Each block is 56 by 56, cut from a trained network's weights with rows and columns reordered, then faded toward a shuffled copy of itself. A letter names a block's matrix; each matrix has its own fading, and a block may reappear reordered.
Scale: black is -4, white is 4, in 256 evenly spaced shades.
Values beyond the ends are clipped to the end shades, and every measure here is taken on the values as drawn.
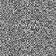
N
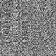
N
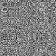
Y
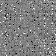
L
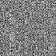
N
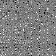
L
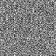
N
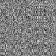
Y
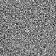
N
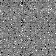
L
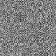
Y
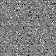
L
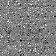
L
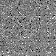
L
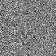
N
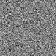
N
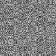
Y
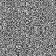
N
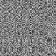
Y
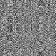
Y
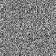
N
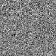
N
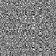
Y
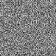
N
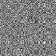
Y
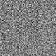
N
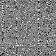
L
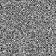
N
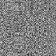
Y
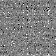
L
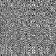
Y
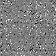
L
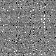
L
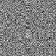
Y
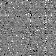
L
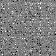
L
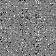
L
